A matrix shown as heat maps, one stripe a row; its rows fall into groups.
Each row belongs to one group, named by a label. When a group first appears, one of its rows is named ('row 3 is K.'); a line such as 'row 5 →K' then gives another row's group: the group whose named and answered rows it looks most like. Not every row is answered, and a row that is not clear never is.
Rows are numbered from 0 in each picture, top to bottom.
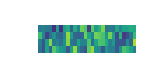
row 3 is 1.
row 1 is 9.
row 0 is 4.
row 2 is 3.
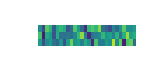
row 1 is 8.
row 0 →1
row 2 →9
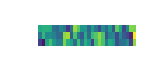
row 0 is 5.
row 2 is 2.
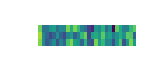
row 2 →9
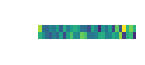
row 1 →9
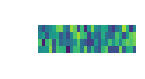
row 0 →1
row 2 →8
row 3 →5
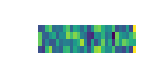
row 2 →8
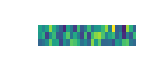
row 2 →1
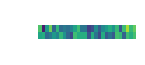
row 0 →8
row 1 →5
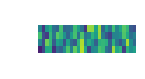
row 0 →1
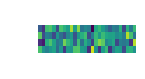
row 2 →2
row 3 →5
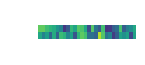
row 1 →2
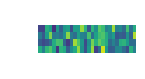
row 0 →4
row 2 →1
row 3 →5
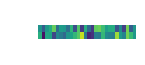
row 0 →2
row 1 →8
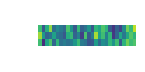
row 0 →3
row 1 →9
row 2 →8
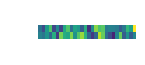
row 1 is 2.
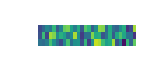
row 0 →2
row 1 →1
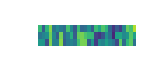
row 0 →3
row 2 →5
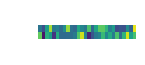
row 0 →3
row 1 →8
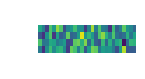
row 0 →1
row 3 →1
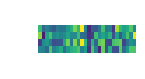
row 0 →8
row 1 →8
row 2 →4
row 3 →5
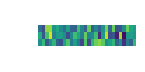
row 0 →3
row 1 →5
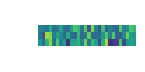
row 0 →5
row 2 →5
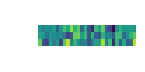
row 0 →2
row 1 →5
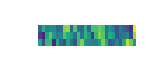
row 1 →2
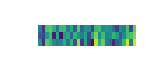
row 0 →2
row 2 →2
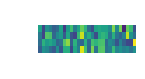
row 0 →9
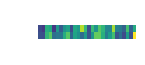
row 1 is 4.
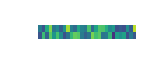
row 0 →3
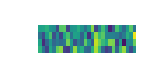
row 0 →5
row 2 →9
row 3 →1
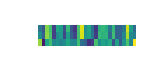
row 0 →3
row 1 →3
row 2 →8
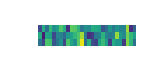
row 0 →1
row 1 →8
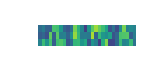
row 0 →1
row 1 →1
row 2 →5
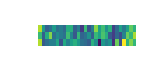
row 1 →3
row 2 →8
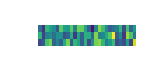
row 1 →9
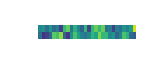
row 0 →4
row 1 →1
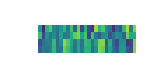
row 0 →2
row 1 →5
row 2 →2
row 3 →2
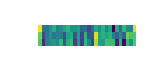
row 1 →9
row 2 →9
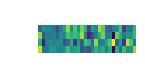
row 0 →4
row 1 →8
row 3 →8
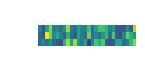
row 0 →3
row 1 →3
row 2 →4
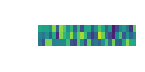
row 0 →2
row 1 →2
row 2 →3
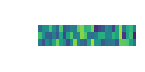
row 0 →5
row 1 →9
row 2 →1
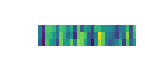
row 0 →2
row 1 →2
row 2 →2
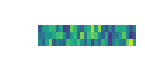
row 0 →1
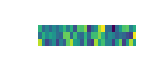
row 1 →4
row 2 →9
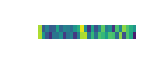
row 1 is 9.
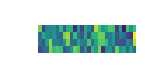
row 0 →9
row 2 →3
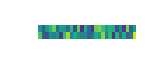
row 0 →2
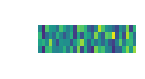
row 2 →5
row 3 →2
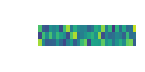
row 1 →1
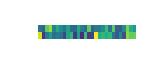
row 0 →3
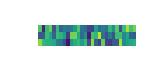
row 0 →8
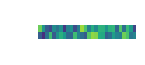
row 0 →9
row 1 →1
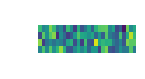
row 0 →3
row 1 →5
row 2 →9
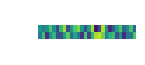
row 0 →5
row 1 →4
